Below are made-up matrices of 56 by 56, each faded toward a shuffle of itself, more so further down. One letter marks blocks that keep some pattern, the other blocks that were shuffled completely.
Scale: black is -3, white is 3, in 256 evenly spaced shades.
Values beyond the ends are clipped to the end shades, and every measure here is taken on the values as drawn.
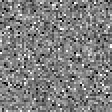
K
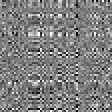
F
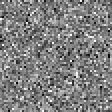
K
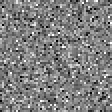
K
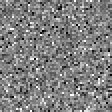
K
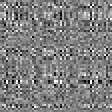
F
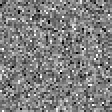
K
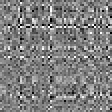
F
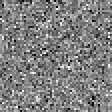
K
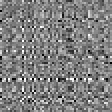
F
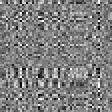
F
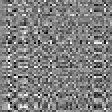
F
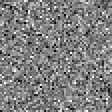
K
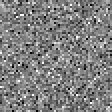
K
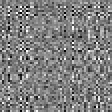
F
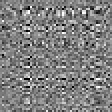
F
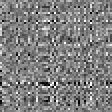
F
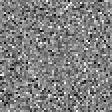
K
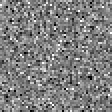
K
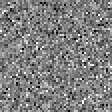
K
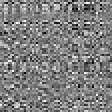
F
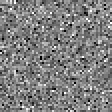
K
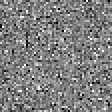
K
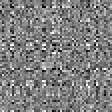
F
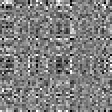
F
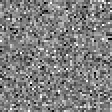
K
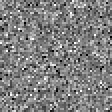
K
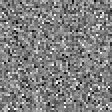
K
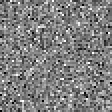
K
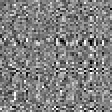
F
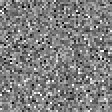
K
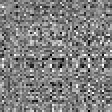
F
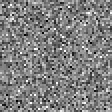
K
